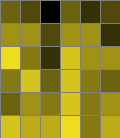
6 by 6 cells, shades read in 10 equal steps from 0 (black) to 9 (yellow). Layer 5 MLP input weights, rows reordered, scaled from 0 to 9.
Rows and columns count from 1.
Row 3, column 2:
5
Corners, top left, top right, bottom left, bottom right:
4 3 8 7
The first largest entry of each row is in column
1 1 1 2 4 4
